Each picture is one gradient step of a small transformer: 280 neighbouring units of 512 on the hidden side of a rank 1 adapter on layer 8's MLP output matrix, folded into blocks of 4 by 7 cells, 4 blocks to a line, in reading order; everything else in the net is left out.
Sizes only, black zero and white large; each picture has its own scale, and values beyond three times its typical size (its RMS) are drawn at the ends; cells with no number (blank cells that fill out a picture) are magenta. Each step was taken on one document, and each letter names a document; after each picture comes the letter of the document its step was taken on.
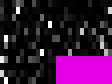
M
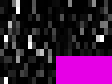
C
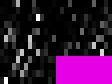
C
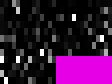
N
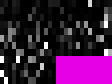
N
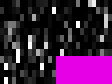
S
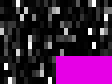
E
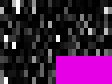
M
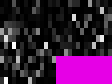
N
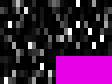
E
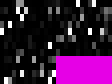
E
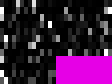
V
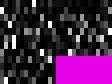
V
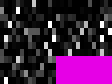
C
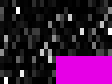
M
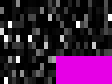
S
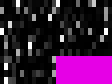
E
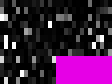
M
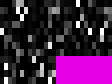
E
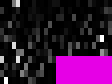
N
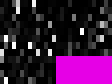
C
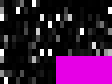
M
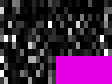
V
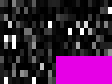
V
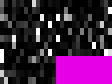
M
